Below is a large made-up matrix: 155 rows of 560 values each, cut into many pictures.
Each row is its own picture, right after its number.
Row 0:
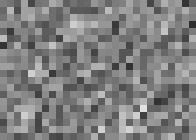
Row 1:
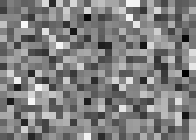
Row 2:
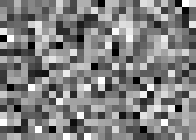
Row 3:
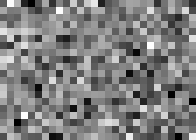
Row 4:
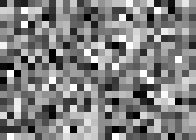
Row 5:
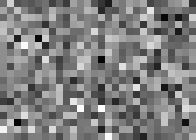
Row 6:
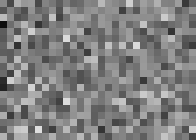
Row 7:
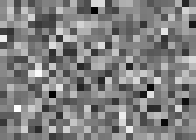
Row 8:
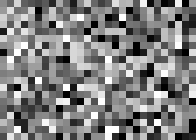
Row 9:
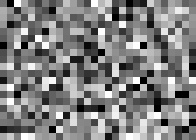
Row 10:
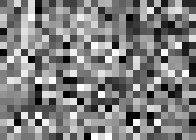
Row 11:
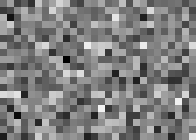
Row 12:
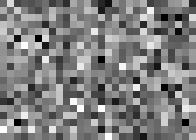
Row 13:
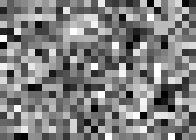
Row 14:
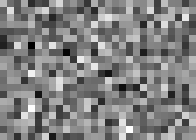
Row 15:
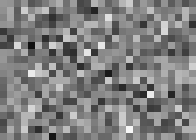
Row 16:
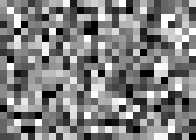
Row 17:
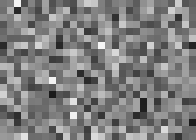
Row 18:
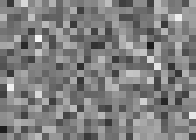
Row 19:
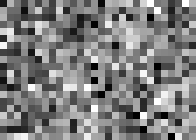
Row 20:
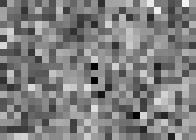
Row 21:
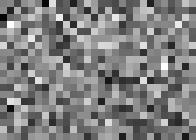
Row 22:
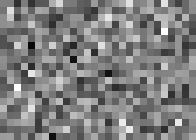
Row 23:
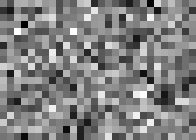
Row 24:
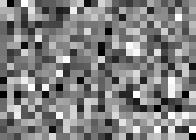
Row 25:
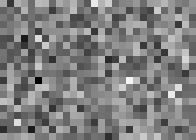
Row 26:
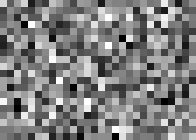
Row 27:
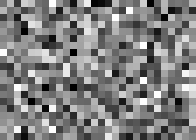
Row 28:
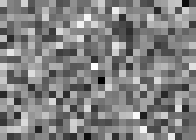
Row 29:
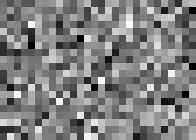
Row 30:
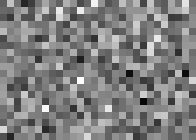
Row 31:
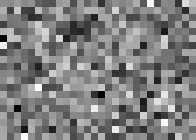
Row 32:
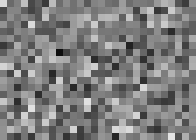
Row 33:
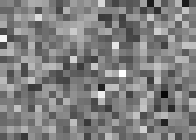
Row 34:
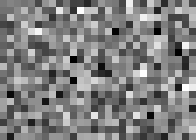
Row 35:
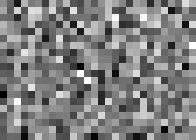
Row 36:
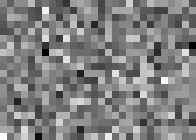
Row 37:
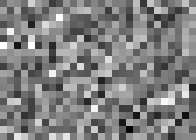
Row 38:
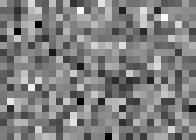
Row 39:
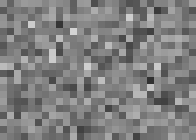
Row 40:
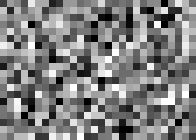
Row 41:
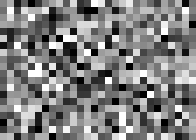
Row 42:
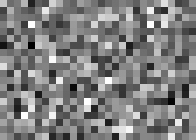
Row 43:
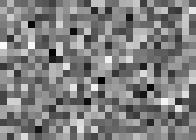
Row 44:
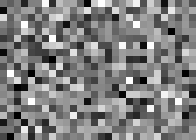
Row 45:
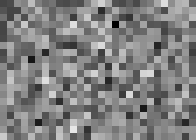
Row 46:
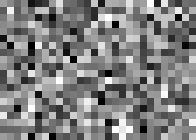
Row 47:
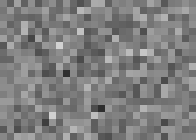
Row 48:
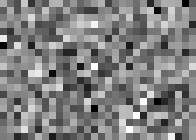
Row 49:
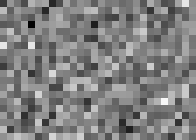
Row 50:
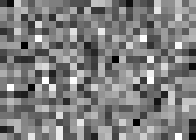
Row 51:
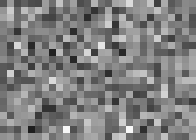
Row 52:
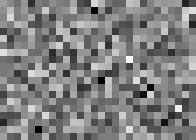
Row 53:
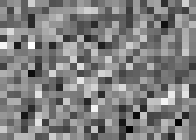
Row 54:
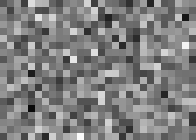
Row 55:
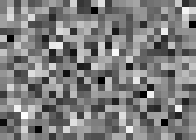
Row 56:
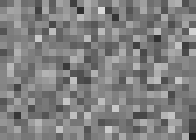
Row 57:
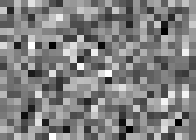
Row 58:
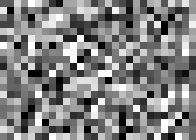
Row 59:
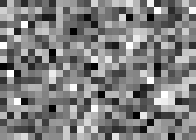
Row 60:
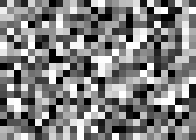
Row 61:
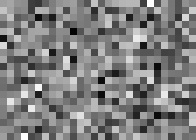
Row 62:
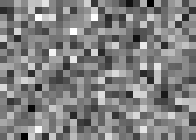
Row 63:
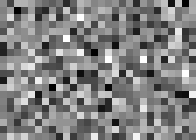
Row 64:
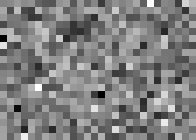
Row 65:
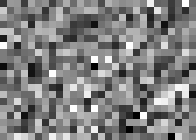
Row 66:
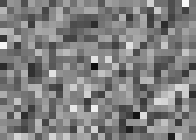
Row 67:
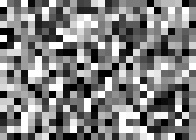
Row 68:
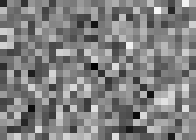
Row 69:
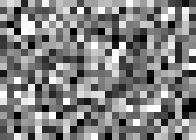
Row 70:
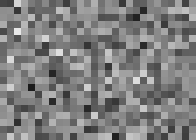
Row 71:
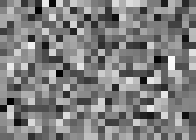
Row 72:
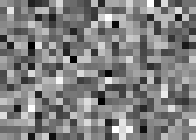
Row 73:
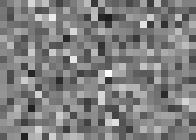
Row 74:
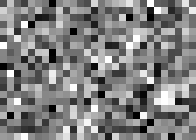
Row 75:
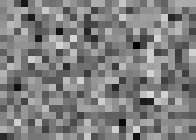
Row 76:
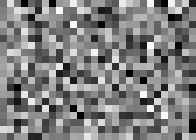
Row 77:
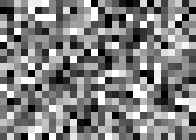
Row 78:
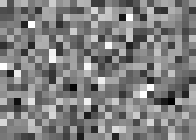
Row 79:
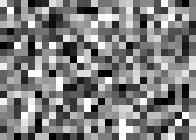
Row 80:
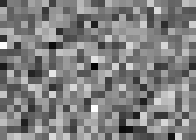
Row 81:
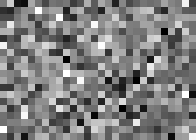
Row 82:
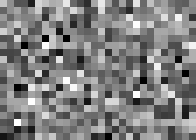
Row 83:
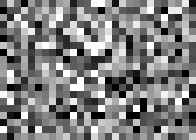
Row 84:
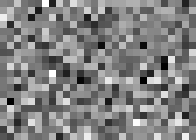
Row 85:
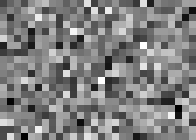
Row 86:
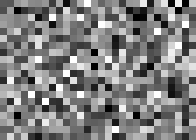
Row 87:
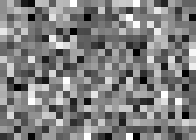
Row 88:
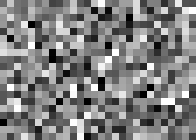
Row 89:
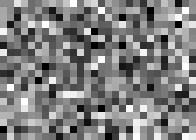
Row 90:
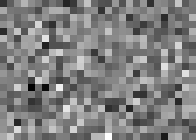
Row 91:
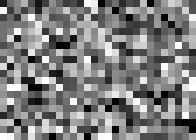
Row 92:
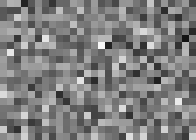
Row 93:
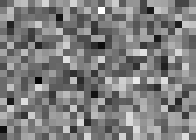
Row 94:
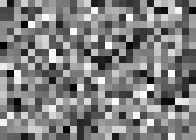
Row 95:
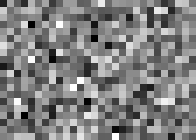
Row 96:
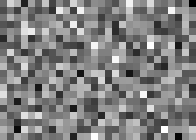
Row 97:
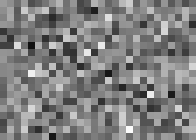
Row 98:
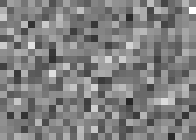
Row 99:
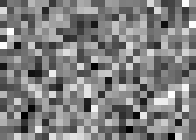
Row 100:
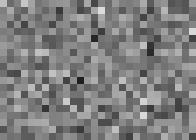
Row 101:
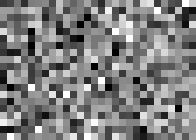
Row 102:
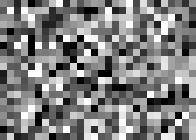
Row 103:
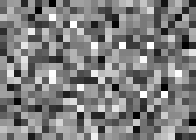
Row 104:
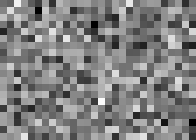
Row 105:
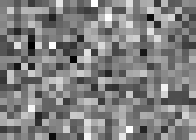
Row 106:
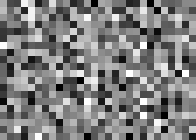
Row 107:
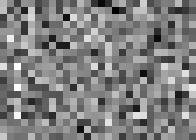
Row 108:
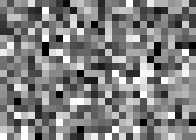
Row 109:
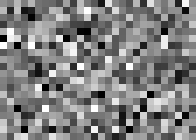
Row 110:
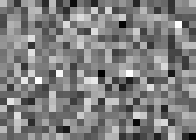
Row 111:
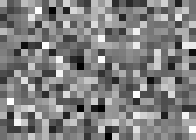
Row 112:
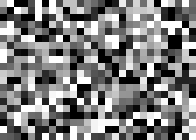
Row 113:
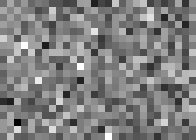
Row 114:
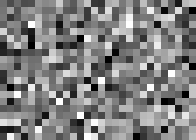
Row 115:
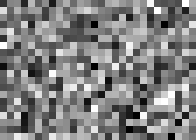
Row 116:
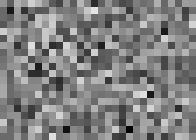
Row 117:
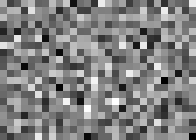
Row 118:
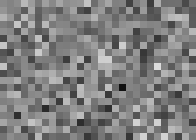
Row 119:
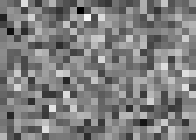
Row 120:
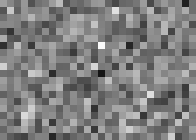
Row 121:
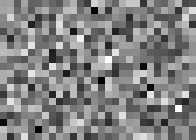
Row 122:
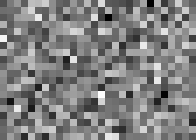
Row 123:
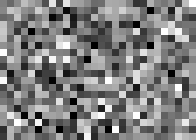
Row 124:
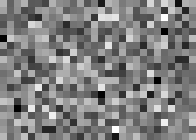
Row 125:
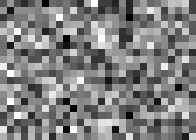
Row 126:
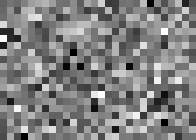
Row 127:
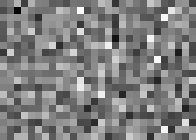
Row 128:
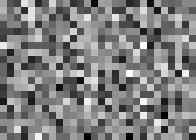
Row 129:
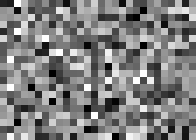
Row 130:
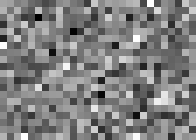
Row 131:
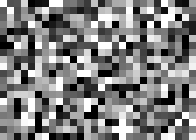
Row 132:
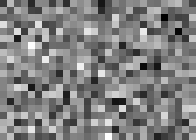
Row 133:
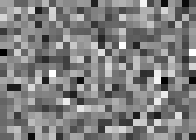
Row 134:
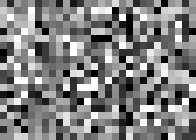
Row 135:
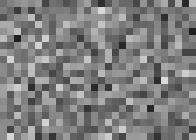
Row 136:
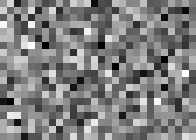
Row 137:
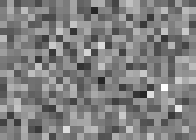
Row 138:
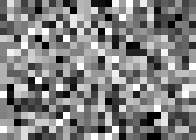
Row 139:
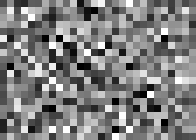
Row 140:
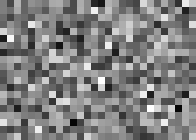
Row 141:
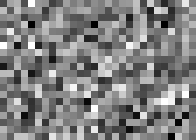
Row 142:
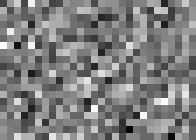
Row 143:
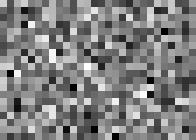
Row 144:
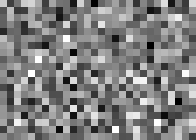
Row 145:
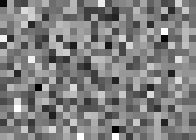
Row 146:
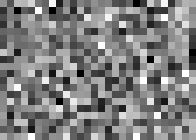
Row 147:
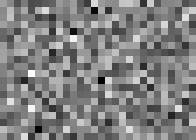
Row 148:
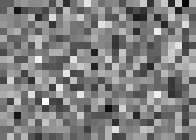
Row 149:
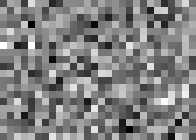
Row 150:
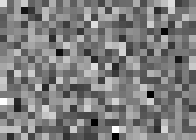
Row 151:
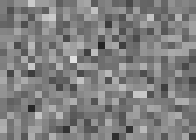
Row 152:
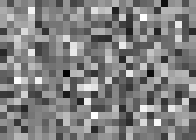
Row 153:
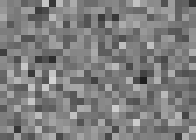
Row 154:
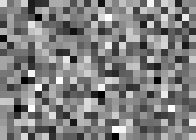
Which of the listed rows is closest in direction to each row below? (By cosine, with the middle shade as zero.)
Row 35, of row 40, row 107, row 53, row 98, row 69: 107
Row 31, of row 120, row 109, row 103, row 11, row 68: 109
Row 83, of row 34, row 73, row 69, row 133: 69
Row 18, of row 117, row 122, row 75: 117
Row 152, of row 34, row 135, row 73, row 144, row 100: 34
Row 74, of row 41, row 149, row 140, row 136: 149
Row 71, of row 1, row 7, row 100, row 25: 1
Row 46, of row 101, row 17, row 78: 101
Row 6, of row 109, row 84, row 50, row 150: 84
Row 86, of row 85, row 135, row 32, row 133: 135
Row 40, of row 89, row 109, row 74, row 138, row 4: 74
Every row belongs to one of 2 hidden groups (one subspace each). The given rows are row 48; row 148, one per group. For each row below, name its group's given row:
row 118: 148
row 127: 148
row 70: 148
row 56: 148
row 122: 48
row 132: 148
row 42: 48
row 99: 48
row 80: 48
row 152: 148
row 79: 48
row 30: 148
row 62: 48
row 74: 48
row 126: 48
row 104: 148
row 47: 148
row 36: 148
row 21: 148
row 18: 148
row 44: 148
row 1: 148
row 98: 48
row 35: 148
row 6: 148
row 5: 148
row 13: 48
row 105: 48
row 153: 148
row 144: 148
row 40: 48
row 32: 48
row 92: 148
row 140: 48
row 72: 48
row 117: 148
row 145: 48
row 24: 148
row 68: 48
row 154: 48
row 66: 48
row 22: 48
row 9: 148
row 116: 48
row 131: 48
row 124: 48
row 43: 48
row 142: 48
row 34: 148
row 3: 148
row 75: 148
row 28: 48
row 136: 148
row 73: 48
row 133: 148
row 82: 148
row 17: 148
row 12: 148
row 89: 148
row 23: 48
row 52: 48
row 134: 148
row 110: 148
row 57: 48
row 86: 148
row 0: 48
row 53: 48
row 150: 48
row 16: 148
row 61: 48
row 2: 48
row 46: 48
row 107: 148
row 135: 148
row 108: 148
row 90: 148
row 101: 48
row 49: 48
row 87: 148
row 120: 48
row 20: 48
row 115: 48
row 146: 148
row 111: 148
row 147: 48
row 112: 148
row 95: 48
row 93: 148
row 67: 48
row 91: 148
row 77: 48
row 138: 148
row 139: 48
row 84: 148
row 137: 48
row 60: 48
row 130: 48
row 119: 148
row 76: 148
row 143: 48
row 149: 48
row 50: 148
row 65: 48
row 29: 48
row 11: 148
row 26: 48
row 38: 148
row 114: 48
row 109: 48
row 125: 148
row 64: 48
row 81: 148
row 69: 148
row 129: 148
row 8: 148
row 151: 48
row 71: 148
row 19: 48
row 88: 48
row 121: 48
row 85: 48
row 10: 148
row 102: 48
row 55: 48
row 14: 48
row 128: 148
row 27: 148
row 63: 148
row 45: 148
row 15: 48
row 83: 148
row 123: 148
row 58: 48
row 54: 48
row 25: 148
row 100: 148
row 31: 48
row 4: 48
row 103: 148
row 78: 48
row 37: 48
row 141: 48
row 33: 48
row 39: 48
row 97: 48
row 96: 148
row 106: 148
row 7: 48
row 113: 148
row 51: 48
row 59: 48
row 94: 48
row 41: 48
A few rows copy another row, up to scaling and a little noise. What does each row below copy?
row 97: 15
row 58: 57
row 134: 152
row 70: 129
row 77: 62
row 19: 20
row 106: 128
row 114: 29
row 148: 86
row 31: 64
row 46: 72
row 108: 36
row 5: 12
